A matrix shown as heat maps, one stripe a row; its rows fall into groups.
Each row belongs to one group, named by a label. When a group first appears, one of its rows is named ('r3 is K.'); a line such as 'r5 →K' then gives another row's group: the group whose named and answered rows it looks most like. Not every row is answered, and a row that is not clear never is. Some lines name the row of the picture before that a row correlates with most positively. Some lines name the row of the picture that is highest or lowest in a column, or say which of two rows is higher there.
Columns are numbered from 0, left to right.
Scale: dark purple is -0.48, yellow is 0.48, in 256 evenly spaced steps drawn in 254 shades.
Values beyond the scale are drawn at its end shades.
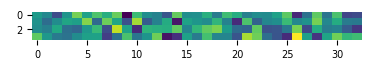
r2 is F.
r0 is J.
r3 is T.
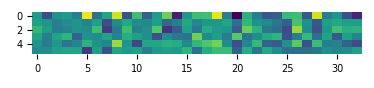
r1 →T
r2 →T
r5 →T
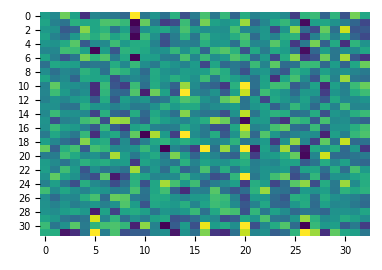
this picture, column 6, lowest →15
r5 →T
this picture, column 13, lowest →31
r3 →J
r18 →J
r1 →J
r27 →F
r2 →J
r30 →J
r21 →J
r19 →J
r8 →F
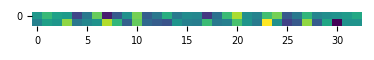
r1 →J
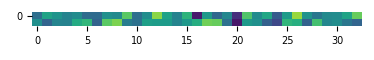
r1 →F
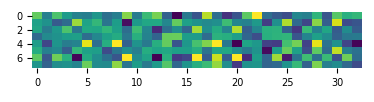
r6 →J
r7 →F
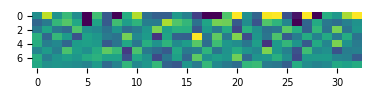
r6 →J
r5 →J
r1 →T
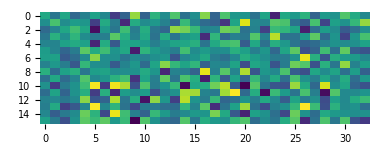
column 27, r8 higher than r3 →No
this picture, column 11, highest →12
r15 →J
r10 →F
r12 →F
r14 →F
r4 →T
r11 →T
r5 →J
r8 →J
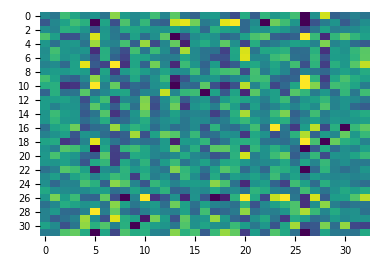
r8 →T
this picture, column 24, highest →26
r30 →J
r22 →T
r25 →T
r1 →T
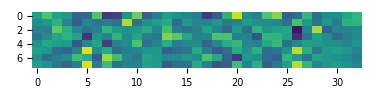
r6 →F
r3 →T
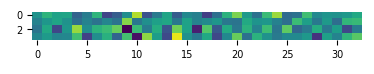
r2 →J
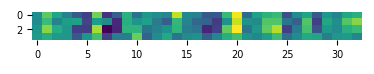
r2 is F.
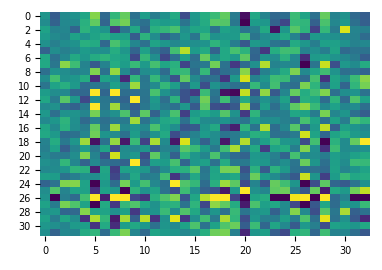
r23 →T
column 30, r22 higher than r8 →Yes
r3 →J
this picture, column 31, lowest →26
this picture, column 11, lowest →29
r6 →J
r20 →F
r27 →T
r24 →T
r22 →T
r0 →F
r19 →T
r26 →F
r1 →F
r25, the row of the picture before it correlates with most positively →1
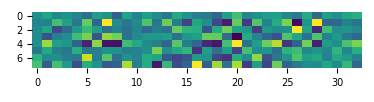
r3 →F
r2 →T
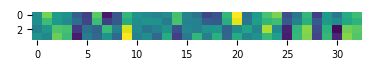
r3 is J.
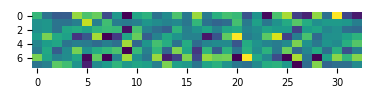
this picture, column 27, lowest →0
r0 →J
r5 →J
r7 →T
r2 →J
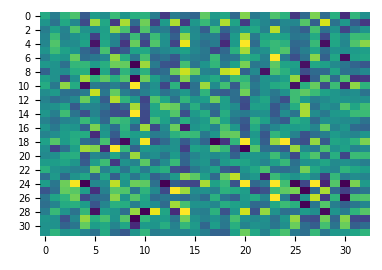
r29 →J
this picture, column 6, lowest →19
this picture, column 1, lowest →19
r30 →J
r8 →T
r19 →F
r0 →J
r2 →J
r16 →F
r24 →J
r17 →T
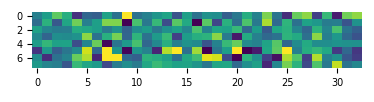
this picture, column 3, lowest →7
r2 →J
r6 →F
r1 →J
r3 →F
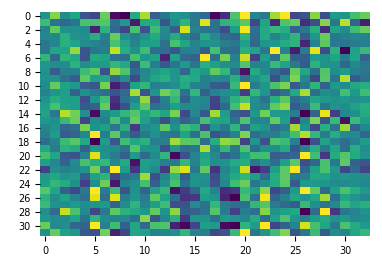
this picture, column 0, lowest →22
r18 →T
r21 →J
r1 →J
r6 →J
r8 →F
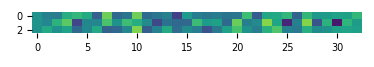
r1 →J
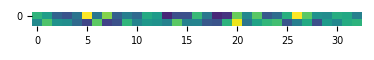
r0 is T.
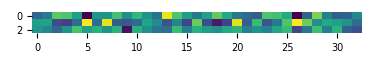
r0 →T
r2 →J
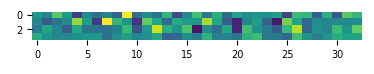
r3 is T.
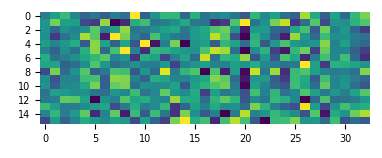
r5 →F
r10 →F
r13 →T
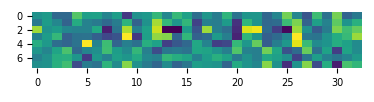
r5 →J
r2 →T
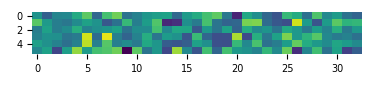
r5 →J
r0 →F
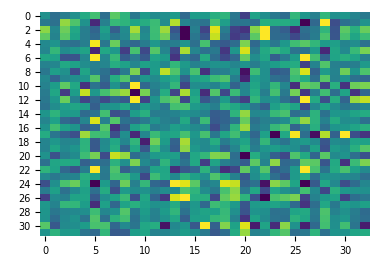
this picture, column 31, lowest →11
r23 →F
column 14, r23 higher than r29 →Yes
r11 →J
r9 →F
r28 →F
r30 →J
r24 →T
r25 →T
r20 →F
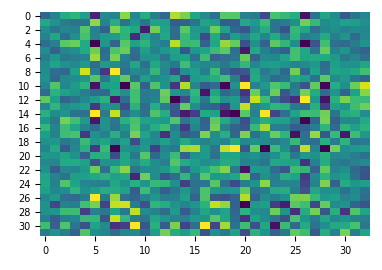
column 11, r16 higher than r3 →Yes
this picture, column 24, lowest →27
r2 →F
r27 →F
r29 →F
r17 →J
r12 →T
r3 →J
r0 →T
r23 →J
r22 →F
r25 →J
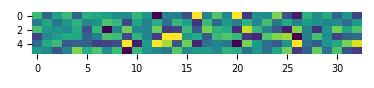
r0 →J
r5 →J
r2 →T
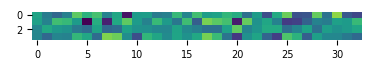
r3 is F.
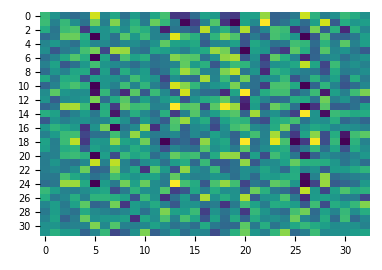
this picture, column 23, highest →18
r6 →T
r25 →T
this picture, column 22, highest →1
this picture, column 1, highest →11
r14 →T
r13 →T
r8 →T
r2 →J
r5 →F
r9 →J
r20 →T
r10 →T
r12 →F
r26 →J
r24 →T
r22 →F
